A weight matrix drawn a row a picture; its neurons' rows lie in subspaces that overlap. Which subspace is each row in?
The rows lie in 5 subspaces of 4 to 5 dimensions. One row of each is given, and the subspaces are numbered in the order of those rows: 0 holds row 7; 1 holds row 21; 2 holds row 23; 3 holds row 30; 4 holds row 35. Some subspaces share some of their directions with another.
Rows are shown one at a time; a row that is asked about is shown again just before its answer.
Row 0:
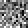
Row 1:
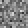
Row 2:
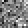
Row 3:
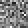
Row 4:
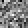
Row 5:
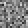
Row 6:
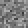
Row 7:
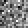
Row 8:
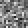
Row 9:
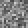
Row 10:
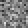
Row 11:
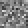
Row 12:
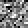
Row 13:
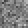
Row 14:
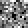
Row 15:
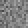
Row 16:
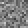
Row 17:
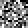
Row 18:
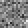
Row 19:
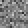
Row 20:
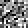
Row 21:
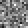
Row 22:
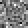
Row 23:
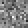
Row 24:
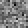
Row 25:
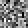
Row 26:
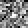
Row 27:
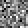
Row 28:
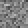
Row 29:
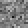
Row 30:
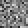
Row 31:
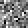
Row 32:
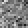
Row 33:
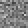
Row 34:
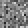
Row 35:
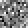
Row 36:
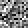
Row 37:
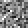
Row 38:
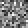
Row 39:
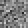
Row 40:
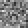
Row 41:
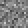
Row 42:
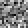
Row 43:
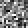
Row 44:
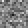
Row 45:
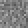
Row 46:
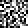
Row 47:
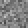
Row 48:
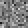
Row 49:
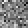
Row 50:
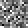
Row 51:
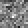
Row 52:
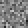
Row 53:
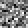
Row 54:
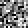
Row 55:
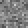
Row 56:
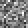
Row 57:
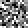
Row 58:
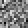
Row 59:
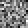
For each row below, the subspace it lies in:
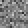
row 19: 4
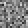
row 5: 1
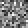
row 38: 3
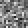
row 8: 1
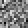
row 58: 4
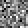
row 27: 3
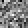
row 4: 4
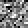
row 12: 2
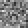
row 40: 0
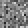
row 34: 4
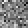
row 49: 0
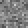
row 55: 1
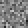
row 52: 4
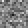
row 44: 4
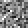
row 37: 2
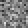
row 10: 4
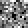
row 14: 2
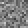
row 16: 0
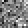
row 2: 0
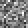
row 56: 0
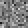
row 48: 1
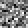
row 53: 3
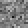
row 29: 2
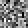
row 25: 0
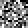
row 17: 2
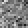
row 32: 0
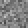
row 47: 4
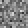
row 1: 4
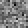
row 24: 1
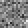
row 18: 4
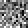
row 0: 0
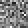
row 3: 4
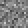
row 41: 3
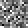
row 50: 3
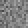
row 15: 0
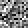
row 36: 0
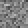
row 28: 2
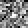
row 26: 2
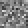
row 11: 3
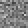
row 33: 4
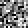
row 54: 1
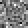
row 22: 1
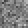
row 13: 0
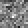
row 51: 2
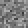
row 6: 3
